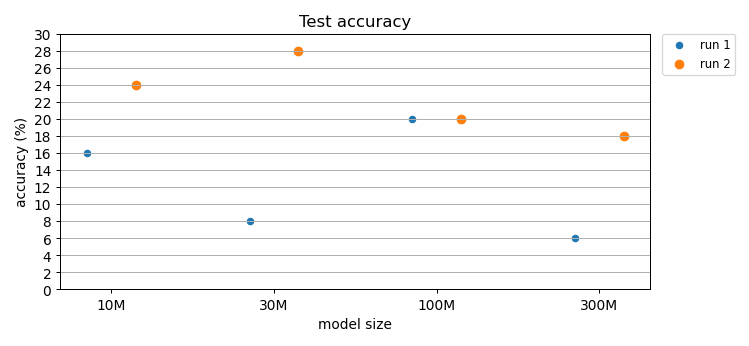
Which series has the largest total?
run 2
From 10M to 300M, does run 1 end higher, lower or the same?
lower
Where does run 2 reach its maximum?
30M
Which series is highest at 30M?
run 2
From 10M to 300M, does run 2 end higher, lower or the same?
lower
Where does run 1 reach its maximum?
100M
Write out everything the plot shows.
Title: Test accuracy
x-axis: model size, ticks 10M 30M 100M 300M
y-axis: accuracy (%), ticks 0 2 4 6 8 10 12 14 16 18 20 22 24 26 28 30
Legend: run 1, run 2
Values:
run 1: 16 8 20 6
run 2: 24 28 20 18
